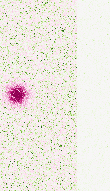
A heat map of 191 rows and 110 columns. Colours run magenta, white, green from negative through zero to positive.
One dip sinks in the middle left. No single row or column stands out from its neighbours. The ninth with the lowest average is the middle left. A vertical seam about 70% of the way across splits the table, and the right part is calmer.
